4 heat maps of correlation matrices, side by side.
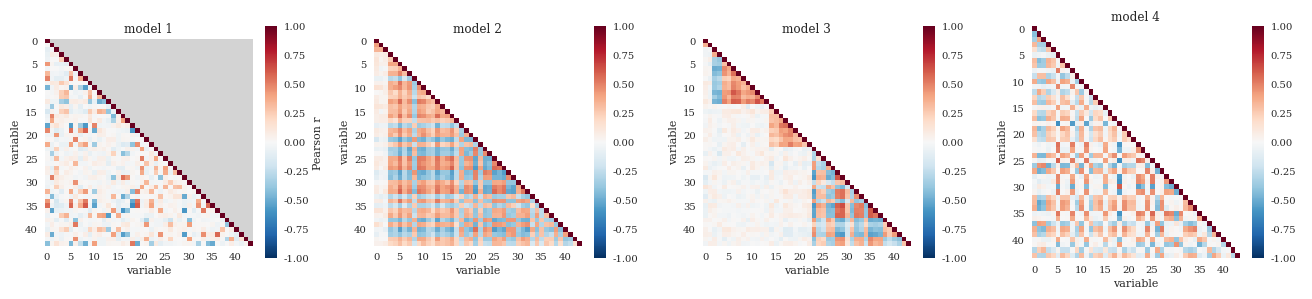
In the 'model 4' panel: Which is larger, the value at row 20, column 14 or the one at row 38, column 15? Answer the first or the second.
the first
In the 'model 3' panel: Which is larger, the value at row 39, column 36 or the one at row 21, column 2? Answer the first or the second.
the second
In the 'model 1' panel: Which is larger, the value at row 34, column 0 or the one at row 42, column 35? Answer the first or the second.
the first
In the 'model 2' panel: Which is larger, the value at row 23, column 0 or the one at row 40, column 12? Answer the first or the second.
the first
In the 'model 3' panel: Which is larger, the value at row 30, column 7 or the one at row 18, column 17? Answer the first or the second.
the second
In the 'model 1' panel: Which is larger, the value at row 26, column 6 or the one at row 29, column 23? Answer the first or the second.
the first
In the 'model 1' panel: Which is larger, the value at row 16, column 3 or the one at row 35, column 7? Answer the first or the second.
the second
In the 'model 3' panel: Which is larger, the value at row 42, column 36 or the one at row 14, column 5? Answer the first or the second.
the first
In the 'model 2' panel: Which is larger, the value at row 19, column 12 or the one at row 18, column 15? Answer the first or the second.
the first
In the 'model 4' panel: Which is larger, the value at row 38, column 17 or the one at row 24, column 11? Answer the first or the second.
the first
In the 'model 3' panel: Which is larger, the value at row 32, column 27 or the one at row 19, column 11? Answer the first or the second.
the second
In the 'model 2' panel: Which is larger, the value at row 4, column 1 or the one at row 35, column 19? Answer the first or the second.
the first
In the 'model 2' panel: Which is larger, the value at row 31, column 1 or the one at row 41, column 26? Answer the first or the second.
the first
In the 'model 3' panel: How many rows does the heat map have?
44
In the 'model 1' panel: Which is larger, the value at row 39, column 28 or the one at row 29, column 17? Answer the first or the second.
the second
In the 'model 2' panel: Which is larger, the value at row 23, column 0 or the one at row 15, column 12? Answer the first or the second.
the second
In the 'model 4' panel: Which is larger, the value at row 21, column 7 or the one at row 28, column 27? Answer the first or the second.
the first
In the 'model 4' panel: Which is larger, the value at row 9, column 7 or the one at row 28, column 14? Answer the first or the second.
the second
